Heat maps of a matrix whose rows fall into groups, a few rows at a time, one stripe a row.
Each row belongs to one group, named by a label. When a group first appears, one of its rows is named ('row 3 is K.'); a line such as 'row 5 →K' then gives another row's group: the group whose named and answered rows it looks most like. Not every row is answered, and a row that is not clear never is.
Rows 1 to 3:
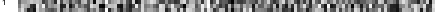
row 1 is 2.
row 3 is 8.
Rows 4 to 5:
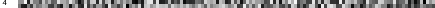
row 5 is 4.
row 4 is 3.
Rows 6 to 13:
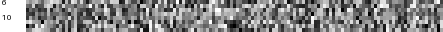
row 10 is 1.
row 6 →3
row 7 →8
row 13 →2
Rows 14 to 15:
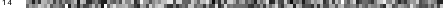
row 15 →2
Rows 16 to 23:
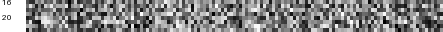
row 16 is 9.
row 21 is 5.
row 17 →8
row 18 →9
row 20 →2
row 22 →8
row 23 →1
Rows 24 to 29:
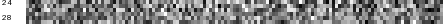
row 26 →5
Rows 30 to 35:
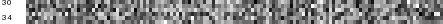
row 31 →1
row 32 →4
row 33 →3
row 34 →5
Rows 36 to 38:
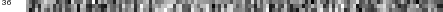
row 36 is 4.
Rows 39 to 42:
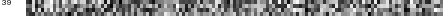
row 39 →3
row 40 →8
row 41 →3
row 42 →9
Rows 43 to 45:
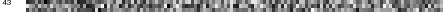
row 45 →1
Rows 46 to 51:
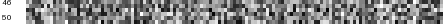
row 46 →5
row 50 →5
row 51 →8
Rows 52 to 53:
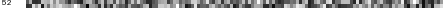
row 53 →3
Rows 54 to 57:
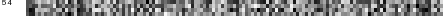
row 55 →9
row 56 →2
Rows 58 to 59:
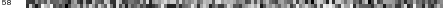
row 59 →5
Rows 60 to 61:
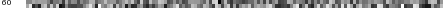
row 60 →2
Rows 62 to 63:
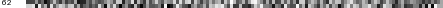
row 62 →9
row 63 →3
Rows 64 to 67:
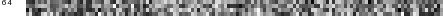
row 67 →5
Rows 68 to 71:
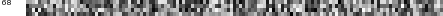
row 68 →3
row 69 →3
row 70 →3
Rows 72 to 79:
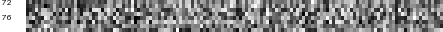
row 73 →9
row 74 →2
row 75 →5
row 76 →8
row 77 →4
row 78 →4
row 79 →3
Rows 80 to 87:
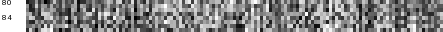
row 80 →9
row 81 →4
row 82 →4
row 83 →5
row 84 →8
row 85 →9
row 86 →8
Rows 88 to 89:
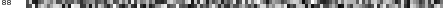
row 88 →9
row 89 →3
